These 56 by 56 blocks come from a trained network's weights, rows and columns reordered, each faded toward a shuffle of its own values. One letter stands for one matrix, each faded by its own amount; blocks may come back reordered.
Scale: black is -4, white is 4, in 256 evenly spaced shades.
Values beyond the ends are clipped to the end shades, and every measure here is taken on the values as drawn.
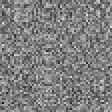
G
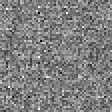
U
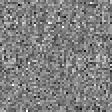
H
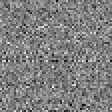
H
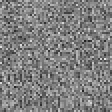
G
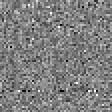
U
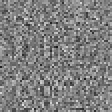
G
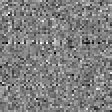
H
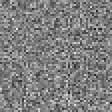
G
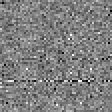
H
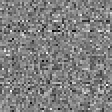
H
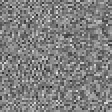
G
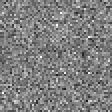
U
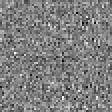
U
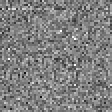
U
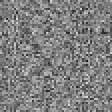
G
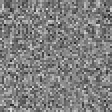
G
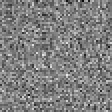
G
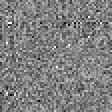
U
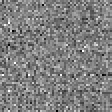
U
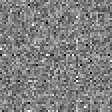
U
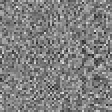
G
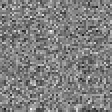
G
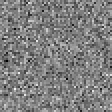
H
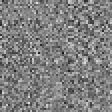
G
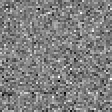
H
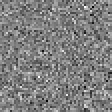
U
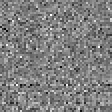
H
